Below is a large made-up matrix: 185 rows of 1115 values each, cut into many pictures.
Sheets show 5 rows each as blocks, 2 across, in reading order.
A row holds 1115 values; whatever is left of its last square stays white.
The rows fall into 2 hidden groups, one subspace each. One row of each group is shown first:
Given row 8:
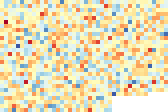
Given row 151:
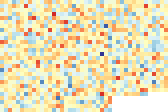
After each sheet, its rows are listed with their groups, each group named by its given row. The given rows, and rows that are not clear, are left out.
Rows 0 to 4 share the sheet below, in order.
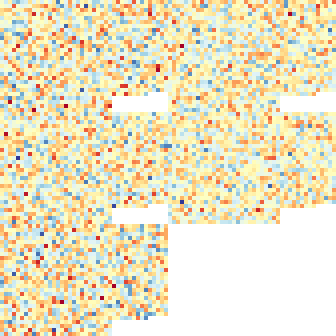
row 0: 8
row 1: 151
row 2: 8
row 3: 151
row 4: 151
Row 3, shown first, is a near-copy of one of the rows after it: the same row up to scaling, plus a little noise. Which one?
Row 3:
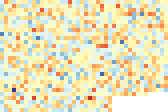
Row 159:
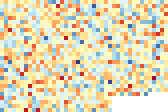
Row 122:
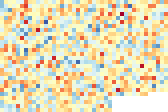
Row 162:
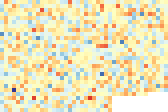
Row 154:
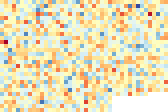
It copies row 162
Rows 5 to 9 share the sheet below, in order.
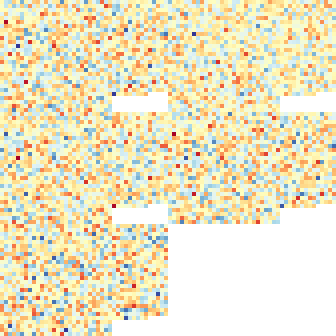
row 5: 8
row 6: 151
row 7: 8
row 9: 8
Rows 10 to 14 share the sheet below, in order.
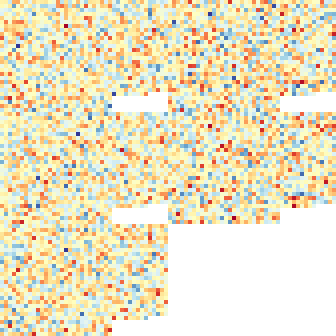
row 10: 8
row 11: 8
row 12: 151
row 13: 8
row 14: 8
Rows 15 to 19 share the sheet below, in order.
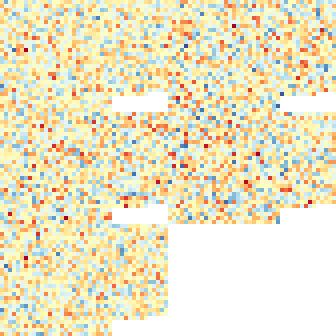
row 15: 151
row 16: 8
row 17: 8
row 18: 151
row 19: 151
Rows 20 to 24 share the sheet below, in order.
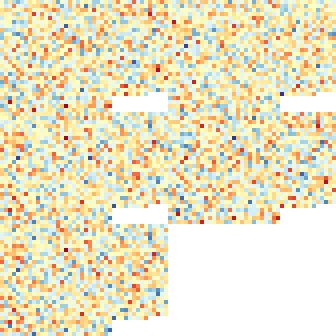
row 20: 8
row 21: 8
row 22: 8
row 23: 8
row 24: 8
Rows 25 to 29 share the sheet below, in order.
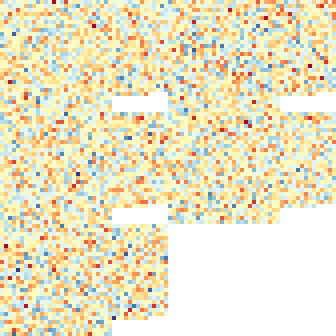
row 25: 151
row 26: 151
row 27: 151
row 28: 151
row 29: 8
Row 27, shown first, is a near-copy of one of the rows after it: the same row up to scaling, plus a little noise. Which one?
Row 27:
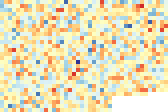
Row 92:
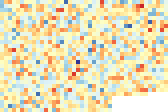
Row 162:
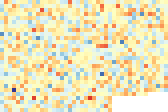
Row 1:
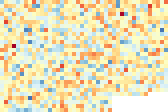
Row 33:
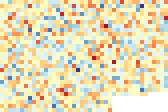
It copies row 92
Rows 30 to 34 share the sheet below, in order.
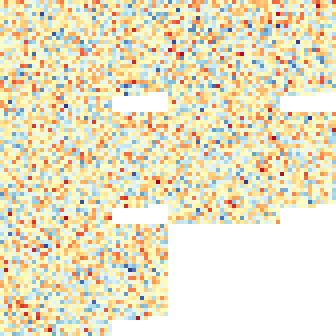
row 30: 8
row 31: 151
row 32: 8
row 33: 151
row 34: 151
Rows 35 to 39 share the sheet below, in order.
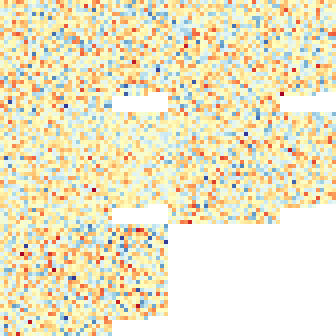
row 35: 8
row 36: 8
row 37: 151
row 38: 151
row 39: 151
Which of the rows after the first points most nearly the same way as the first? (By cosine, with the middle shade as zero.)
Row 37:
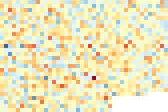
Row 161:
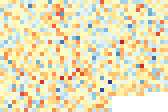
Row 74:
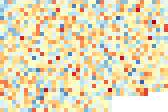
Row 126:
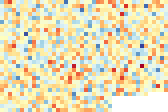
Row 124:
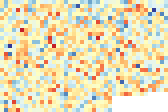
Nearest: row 124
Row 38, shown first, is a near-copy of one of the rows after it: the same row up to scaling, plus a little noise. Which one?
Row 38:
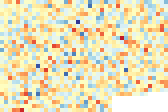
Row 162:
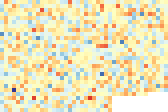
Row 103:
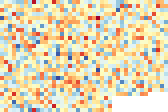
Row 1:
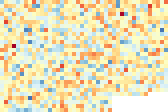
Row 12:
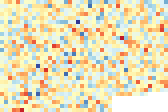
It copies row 12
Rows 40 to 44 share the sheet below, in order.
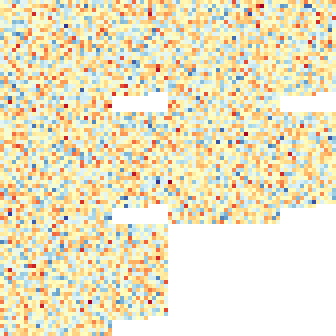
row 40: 8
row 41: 151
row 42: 8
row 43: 151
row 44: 151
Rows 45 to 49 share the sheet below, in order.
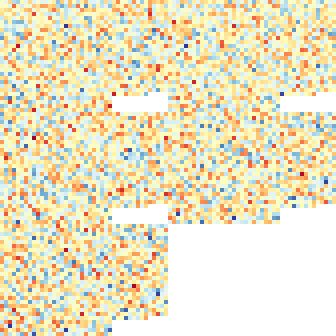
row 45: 8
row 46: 8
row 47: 151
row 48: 8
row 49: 8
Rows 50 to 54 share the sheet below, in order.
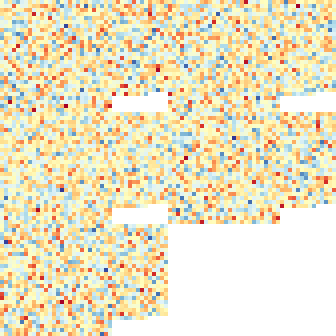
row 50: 8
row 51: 151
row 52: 151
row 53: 8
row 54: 151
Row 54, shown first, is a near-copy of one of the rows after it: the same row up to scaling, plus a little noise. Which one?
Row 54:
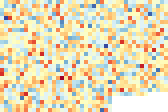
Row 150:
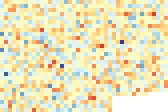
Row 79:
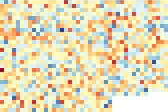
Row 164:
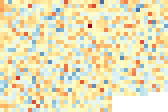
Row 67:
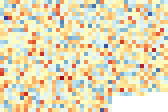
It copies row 67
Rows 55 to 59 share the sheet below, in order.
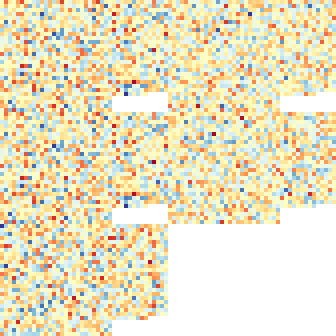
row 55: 8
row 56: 151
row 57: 8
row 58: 151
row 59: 151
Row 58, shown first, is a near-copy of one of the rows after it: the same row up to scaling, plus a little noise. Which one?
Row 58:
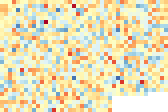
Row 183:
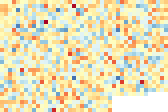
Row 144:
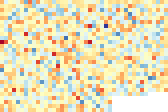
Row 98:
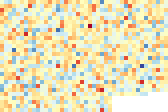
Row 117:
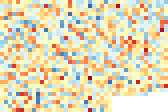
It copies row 183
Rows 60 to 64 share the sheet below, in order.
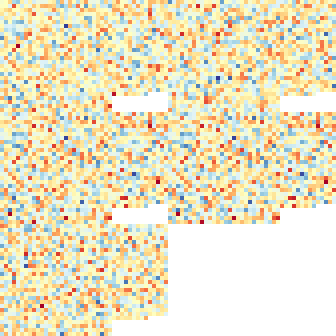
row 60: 8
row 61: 151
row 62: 8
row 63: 8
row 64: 151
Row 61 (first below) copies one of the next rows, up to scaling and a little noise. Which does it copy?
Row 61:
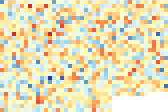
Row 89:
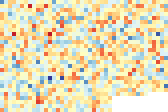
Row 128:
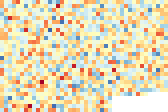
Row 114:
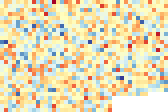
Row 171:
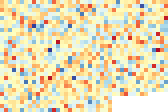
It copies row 89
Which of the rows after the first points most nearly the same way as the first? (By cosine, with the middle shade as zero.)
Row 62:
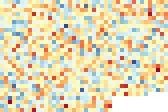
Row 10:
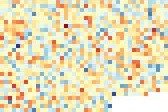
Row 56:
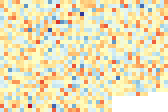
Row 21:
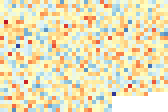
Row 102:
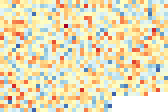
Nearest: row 56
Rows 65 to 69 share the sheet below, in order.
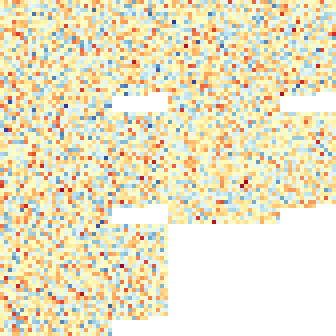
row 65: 8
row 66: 8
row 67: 151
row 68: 151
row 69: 151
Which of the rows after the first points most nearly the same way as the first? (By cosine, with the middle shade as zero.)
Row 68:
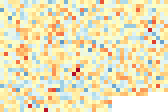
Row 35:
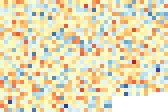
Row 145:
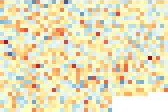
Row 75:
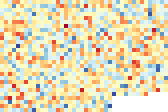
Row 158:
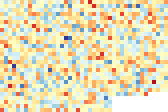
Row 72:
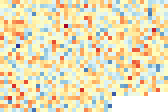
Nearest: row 145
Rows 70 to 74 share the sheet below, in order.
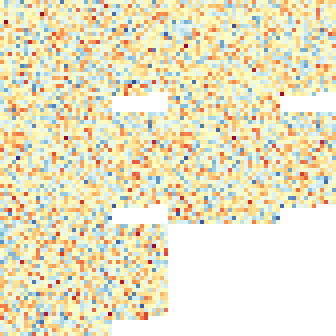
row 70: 8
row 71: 8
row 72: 8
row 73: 8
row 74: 151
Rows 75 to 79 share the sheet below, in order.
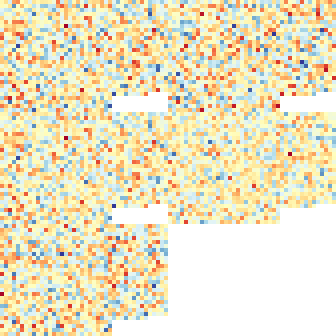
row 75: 8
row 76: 8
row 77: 8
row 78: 151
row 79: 151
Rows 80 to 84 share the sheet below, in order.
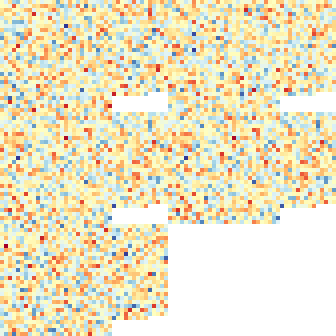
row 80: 8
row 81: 151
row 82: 8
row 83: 8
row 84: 8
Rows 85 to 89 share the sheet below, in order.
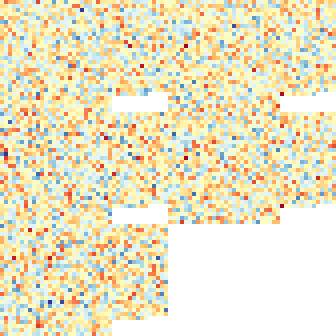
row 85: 151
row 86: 8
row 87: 151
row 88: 8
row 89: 151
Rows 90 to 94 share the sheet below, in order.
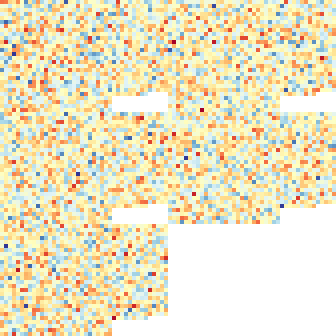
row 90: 151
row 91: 151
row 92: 151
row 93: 8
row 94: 8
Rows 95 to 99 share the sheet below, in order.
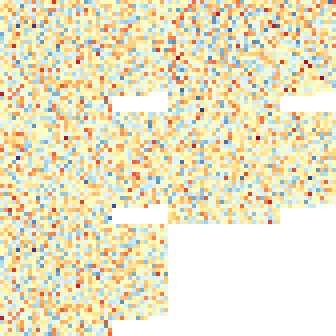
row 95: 151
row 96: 151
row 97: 8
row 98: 151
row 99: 151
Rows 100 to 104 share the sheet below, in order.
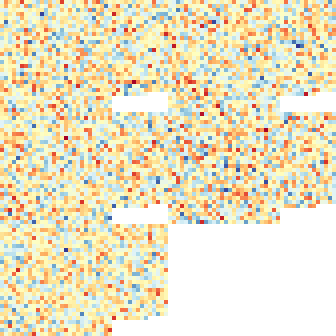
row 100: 8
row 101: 151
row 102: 8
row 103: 151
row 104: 8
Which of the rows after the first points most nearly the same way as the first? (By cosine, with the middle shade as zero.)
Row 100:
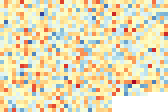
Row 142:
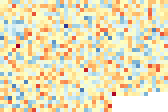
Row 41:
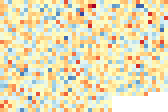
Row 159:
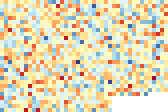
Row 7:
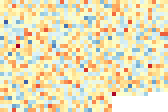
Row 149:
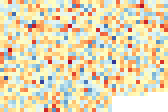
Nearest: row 7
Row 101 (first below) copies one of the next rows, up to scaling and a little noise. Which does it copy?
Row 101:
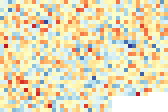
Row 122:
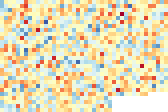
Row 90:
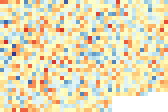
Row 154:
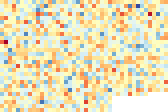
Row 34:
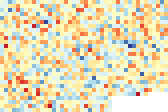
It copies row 34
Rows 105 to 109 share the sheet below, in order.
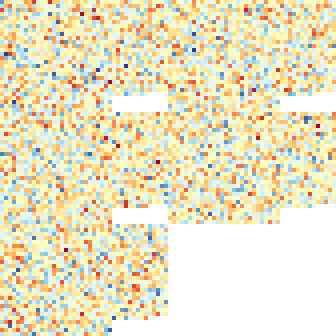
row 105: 151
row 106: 151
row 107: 151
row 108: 151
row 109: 8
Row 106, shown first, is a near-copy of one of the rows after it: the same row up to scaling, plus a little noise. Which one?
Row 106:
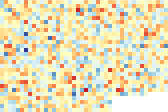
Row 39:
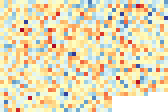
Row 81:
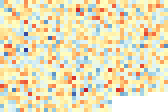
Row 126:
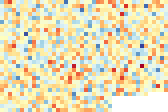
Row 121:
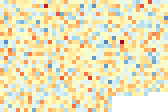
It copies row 81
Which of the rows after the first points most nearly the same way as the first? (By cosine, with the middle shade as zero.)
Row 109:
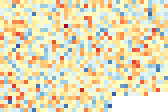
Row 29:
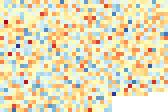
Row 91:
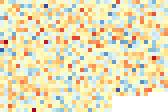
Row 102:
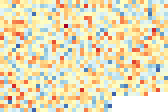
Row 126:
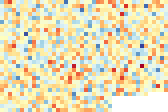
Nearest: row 102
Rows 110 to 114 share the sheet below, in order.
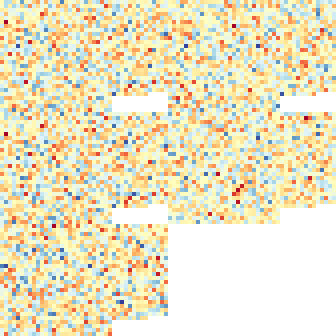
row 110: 8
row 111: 8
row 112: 8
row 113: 151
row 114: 151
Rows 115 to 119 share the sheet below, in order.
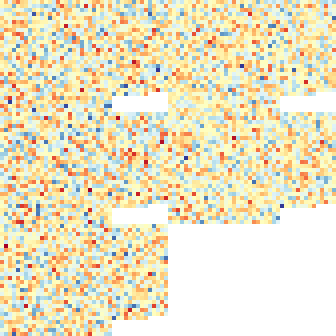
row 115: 8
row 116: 151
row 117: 151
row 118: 8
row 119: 8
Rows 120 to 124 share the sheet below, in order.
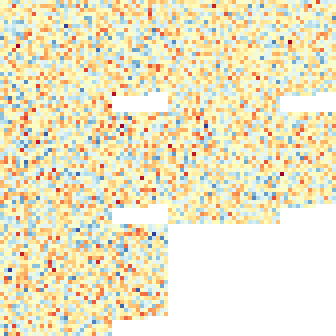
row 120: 8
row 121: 151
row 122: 151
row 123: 151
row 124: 151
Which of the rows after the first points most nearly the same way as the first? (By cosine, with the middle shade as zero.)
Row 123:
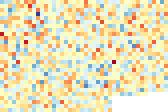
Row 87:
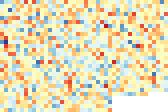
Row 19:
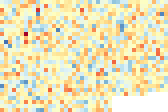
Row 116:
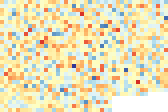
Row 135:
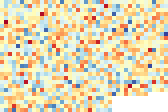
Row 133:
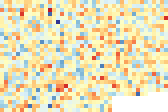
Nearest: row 87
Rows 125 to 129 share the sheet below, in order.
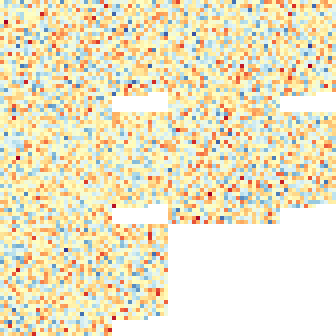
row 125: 8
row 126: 151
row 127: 8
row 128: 151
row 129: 8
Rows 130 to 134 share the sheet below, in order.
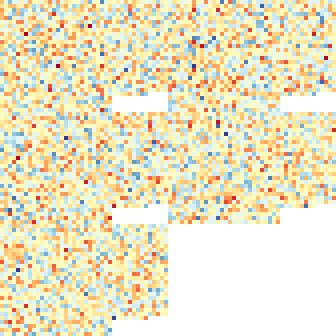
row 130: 151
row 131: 151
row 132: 8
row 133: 151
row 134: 8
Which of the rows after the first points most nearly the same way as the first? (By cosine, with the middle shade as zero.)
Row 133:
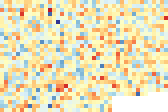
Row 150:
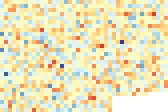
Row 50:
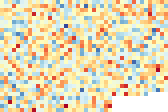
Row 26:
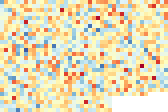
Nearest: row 150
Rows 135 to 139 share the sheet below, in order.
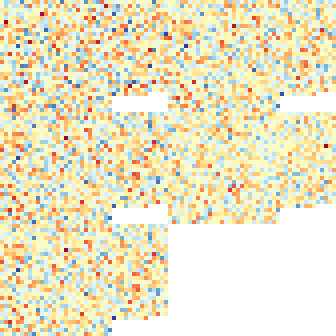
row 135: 8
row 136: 8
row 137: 8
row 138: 151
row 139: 8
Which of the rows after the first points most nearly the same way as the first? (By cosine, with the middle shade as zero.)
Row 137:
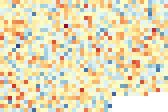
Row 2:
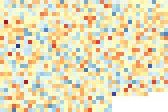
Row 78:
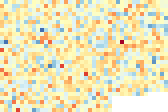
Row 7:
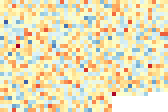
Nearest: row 2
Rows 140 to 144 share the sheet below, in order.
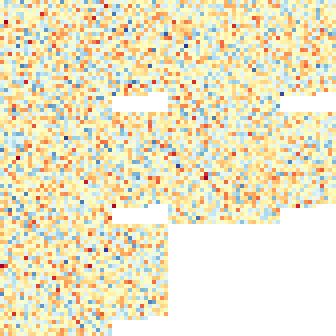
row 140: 8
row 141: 8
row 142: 8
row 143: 151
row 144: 151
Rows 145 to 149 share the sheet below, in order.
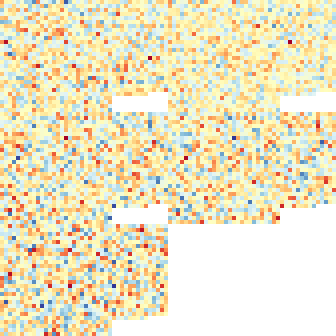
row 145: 151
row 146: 151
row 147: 8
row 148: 8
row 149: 151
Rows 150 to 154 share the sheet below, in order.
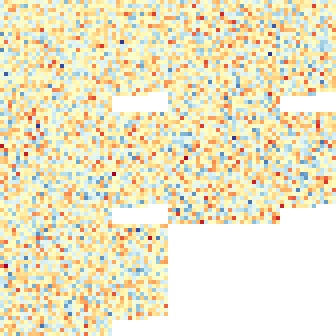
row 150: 151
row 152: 151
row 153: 8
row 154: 151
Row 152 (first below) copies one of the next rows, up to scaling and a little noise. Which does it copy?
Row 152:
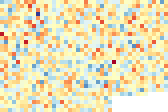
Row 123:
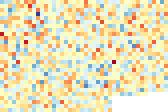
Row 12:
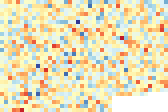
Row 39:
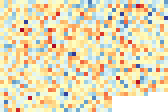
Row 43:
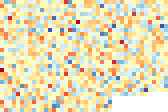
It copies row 123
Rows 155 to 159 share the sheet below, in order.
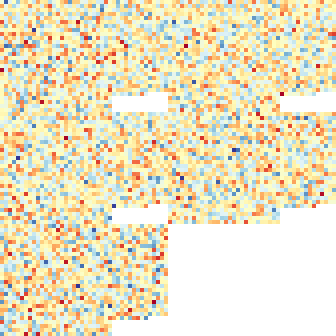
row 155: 151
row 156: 8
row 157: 8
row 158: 151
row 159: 151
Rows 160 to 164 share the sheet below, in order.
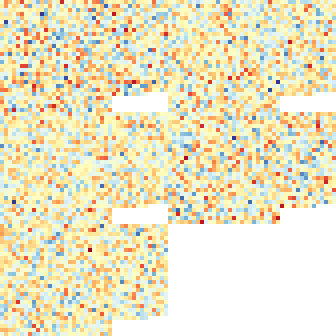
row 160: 8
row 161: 151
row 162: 151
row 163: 8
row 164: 151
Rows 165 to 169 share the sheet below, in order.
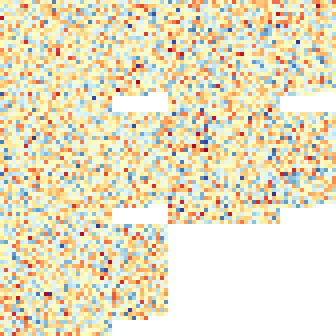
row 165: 151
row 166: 151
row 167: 151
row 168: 151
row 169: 151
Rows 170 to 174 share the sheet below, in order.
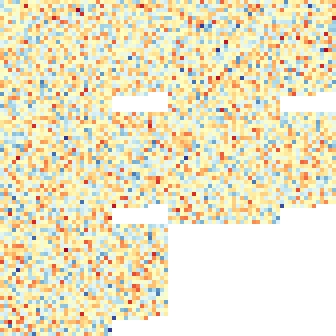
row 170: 151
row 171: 151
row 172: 8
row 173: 8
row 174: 8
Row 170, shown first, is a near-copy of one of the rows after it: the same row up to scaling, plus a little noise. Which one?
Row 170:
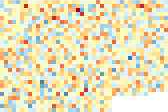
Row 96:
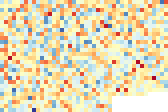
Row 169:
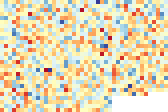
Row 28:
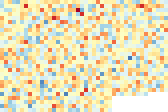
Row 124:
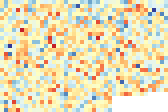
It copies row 28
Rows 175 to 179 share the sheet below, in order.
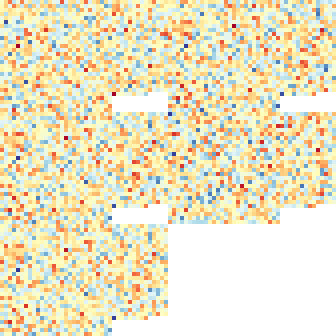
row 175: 8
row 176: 8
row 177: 8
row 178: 151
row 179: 8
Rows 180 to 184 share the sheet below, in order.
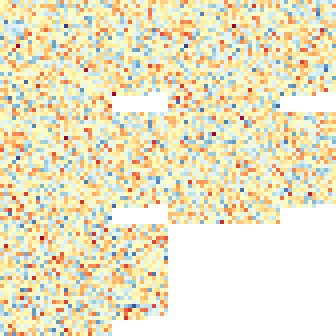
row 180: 8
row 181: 8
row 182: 8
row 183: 151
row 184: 8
